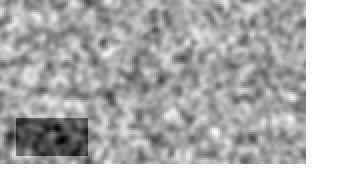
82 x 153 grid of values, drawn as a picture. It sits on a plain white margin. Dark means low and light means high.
Values change most from cell to cell in the bottom left. The ninth with the lowest average is the bottom left. Neither half mirrors the other. The field is mottled with small blotches. On average the colour sits 60% of the way up the scale. An odd patch, lower than its surroundings, sits in the bottom left.
